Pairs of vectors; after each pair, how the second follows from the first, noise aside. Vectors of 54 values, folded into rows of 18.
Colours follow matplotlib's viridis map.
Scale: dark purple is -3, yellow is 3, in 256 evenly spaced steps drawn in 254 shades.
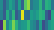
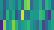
copied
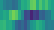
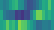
reversed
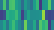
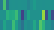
partly zeroed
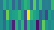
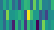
copied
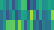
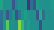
partly zeroed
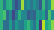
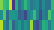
reversed
